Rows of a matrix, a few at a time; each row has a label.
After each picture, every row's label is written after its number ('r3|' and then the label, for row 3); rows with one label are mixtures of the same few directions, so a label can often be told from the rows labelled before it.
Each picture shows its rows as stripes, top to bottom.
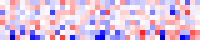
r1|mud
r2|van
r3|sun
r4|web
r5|sun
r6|van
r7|van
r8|van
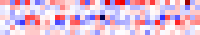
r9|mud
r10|mud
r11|van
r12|sun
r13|van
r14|van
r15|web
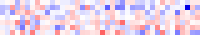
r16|mud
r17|mud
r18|web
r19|van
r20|mud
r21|van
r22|van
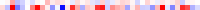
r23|web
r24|van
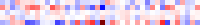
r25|web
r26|sun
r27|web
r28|web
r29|sun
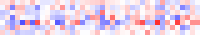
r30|van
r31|van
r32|sun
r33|web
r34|van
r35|van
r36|web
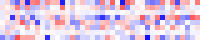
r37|mud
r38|mud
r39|van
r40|van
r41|van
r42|web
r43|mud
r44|web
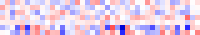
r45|web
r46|sun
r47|van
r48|mud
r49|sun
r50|mud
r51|mud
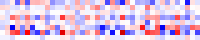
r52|mud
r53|web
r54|web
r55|mud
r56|web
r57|van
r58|mud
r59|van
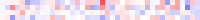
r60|sun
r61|web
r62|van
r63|van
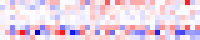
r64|mud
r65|sun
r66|sun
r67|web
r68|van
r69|mud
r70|van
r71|van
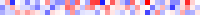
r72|web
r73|sun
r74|web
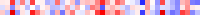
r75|van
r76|web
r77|van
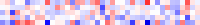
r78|web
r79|sun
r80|web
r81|mud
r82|web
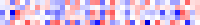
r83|web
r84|van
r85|web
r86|web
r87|web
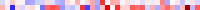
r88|sun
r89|mud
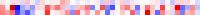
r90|mud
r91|web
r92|web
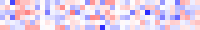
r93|web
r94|van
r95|web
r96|web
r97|van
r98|sun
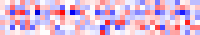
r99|van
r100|van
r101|van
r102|mud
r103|mud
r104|van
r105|sun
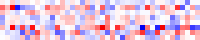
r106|mud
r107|web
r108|sun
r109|sun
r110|sun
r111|van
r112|van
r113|mud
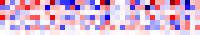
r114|sun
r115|web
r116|web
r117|sun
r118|sun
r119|mud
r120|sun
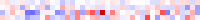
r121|mud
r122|mud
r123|sun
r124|web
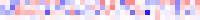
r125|mud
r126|web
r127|web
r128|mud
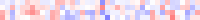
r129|sun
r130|van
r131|sun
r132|sun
